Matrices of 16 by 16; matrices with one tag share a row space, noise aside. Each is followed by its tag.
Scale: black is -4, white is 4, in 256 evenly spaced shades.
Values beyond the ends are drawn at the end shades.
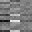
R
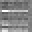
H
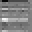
H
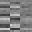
R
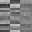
R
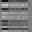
H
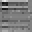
H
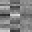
R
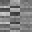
R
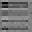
H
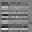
H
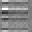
H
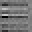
H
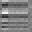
H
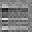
H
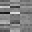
R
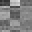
R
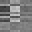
R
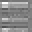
H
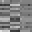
R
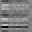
H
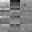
R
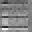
H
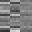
R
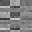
R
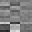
R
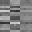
R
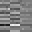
R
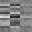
R
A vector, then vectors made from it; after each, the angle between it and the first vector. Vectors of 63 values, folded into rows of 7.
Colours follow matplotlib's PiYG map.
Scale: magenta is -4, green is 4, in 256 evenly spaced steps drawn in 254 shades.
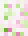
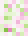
nearly parallel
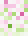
orthogonal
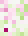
partly opposed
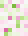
partly opposed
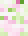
orthogonal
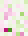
nearly opposite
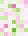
orthogonal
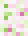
nearly parallel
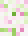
partly aligned
